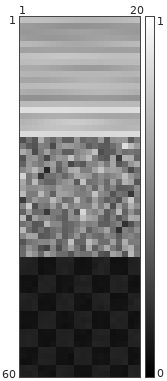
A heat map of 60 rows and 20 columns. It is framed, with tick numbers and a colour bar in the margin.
It is made of 3 by 1 panels. Panel 1,1: high, streaked across. Panel 2,1: middling, fine-grained, strong in contrast. Panel 3,1: very low, checkered, faint in contrast.
